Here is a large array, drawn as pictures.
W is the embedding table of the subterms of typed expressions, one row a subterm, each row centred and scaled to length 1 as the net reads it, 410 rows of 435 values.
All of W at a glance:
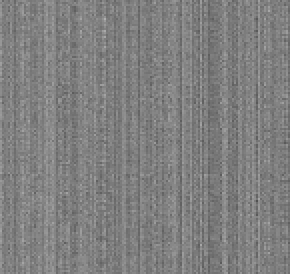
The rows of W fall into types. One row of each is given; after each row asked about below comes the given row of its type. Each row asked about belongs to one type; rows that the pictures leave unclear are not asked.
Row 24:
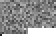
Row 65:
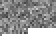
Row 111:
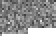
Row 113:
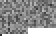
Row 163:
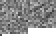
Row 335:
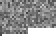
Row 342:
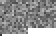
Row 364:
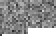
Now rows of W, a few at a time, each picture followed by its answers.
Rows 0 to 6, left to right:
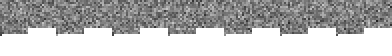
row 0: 364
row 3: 335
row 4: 163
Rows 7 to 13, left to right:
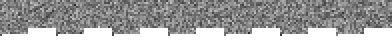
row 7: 163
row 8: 24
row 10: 342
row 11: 65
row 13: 65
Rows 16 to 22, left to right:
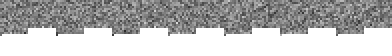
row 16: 65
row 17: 24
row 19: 65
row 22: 342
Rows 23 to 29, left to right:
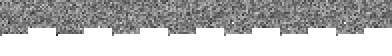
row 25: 111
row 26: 163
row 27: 163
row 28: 335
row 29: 163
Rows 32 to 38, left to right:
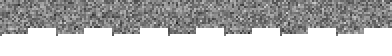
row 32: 335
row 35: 335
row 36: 335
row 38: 111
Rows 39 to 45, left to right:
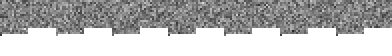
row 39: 65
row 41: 342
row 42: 163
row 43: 65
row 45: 342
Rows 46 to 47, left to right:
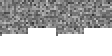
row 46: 335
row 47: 342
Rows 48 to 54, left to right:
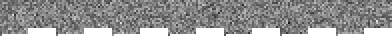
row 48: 111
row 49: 111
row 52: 24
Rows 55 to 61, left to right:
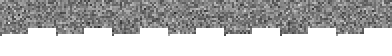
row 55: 24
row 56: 335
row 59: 335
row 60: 24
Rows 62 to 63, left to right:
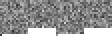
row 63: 364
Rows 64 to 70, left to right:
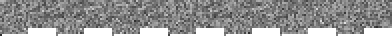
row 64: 342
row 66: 113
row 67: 364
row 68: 65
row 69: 111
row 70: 335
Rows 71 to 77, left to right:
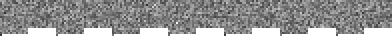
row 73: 335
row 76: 24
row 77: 342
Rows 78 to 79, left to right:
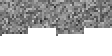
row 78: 335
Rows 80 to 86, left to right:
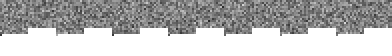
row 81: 163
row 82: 24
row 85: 163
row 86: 65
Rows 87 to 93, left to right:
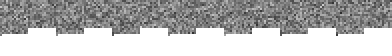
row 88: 163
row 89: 24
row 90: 65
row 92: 24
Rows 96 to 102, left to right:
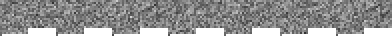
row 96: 342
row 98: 342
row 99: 364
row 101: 65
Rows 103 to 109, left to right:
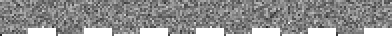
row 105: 342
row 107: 163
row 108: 364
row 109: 24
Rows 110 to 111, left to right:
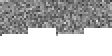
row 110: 342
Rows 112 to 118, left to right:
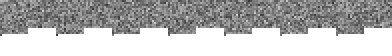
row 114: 24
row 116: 65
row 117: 342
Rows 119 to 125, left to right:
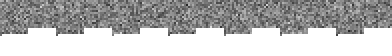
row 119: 24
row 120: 364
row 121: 163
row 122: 24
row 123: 111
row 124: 111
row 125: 364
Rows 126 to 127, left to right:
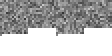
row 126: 364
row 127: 65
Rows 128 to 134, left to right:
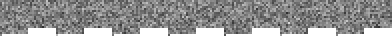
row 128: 111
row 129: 335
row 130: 163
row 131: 163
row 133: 335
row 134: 364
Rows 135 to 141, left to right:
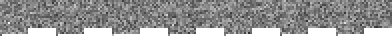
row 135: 342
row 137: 111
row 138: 335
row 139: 65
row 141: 335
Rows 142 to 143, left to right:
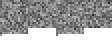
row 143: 342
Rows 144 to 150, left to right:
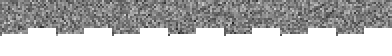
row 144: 111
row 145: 111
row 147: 163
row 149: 163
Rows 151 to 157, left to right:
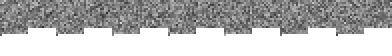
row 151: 342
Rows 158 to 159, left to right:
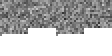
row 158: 65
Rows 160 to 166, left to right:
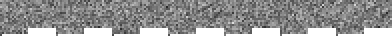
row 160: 364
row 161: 335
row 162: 24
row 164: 335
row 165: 111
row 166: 342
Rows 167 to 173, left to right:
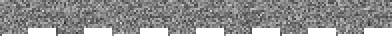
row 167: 342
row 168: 335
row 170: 342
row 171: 335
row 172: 24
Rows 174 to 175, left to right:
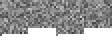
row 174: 65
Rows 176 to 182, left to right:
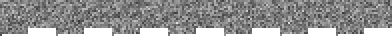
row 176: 24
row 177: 342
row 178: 65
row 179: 335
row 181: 364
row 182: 364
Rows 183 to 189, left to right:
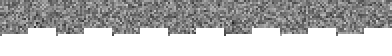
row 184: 163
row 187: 24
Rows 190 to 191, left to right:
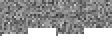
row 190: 364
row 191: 65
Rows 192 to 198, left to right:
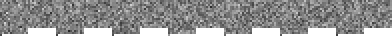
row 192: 113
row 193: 364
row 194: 24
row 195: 111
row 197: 163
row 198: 364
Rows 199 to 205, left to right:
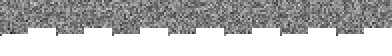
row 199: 163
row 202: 65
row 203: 364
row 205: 364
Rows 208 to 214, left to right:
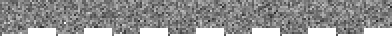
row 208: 111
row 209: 163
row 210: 113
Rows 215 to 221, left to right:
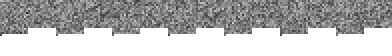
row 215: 24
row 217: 65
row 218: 163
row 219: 364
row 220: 364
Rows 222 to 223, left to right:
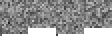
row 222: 335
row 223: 163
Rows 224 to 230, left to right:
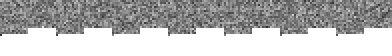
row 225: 364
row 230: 163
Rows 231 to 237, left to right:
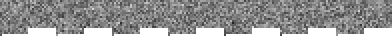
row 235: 24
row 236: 335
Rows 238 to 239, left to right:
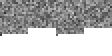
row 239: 163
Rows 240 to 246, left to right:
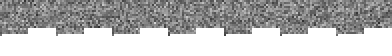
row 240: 335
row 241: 342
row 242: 111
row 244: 364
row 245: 113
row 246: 163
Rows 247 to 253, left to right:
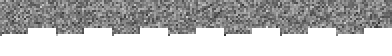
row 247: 24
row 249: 335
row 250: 163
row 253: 163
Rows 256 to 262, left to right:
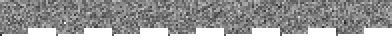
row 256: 24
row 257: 163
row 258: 342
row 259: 163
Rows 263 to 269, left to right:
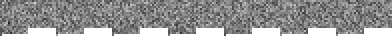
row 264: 111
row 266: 24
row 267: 364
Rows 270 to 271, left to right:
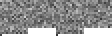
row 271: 364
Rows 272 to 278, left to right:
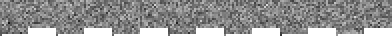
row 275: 335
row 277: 24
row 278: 342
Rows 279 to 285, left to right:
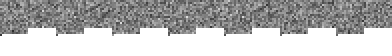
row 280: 163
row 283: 342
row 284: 364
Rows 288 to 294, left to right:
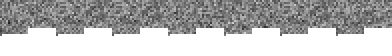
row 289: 113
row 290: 113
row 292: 111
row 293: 113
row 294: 335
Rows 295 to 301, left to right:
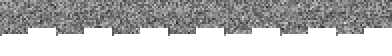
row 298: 335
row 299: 111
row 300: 342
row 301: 335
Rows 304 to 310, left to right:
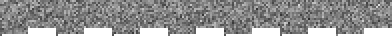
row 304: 342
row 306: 364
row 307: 335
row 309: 335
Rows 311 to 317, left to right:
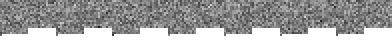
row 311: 24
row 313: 24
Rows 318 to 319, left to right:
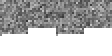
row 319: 335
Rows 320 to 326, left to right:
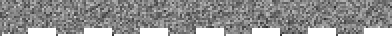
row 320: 113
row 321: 163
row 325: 24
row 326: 113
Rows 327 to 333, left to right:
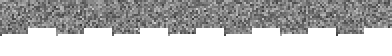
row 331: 342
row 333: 364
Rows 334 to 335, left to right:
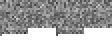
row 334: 335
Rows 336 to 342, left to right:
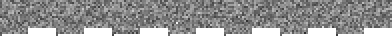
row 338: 335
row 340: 113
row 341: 65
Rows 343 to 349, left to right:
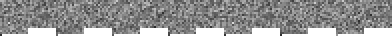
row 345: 342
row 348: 24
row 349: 342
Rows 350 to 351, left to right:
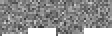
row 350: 342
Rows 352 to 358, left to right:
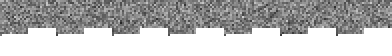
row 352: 24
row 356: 163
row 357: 24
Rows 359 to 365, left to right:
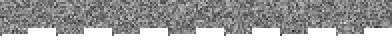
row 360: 113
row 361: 24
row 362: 342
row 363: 65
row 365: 335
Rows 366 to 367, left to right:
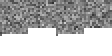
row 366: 24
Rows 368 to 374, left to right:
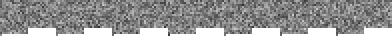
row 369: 342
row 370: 364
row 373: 65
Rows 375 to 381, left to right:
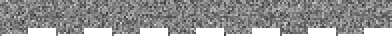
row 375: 342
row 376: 113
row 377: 364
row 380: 335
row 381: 342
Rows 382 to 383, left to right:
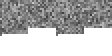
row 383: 335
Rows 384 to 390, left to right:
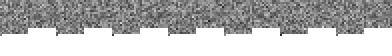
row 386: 163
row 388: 163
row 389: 24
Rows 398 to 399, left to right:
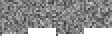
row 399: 163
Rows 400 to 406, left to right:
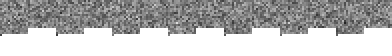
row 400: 163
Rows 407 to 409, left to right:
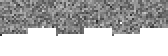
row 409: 163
